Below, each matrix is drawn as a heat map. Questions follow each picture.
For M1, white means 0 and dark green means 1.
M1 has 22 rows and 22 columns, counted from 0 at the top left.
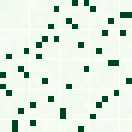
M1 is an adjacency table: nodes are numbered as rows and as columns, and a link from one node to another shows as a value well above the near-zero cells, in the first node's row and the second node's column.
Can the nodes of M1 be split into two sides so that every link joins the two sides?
yes
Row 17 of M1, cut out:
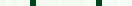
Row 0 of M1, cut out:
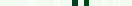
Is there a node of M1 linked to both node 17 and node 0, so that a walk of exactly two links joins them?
no
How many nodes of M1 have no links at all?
0
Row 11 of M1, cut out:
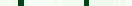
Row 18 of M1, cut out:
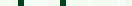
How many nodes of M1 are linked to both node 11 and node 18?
1
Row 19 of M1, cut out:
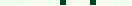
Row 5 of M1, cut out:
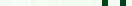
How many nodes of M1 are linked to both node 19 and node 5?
0
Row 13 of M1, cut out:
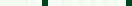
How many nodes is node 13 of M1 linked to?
2
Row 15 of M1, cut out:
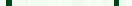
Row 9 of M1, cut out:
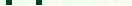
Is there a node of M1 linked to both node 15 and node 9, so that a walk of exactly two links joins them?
yes
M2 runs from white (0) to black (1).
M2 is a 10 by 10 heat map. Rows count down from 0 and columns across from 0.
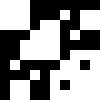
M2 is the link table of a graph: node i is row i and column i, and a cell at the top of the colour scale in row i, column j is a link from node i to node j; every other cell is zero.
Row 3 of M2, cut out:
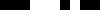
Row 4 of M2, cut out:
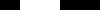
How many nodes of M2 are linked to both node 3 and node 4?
5
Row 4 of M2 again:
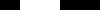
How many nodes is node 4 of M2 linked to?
6
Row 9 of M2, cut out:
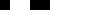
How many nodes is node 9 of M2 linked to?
3
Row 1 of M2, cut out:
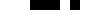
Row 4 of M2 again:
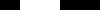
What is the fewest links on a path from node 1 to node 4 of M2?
1
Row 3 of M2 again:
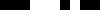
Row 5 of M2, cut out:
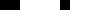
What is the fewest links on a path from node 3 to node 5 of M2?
2
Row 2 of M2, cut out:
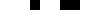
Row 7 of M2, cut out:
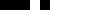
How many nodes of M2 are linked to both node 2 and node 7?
0
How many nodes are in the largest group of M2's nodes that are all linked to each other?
4
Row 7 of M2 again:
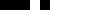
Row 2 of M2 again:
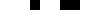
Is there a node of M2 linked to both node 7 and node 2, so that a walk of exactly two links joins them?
no
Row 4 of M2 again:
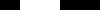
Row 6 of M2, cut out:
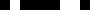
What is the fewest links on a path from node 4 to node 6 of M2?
1
